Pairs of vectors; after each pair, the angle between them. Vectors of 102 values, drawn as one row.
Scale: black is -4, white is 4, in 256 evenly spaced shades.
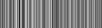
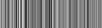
nearly opposite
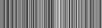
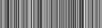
orthogonal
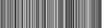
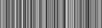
nearly opposite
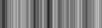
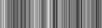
nearly opposite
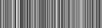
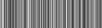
orthogonal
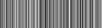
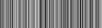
nearly parallel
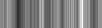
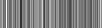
orthogonal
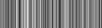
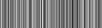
partly aligned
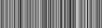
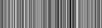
partly aligned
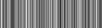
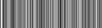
nearly parallel
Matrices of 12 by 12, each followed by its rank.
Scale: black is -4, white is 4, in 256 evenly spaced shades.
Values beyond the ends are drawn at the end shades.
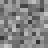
full rank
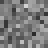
full rank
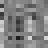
two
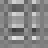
one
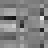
two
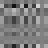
one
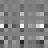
one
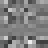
two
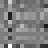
two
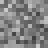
full rank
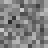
full rank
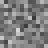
full rank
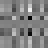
one
